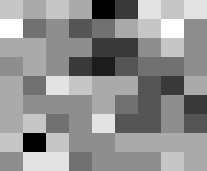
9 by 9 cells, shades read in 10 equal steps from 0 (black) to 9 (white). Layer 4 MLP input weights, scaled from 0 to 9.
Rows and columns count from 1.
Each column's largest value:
9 8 8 7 8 6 8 9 8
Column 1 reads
7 9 6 5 6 6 6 7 5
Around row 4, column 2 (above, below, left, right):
6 4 5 5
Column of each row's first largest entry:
7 1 8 2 3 1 5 1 2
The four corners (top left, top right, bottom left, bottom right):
7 8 5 6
